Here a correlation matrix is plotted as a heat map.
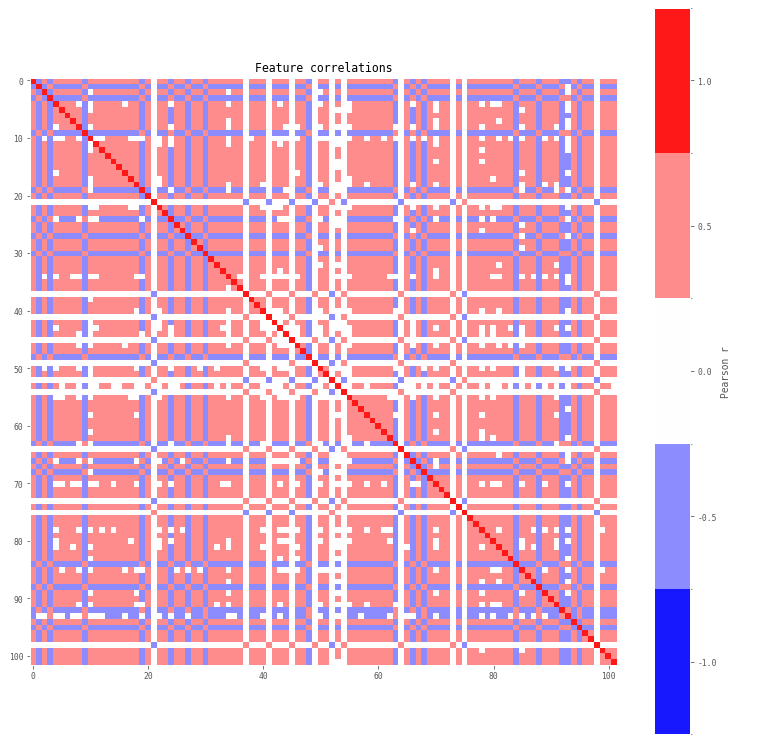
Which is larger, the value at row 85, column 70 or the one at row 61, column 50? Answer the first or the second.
the second
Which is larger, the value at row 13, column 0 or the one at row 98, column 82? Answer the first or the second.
the first
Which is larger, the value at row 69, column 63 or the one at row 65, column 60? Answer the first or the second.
the second
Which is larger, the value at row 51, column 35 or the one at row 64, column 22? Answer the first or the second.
the first
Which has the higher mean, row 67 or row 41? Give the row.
67
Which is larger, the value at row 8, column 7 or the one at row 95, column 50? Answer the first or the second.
the first
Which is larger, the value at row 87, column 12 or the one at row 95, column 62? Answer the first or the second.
the first
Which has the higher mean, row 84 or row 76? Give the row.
76
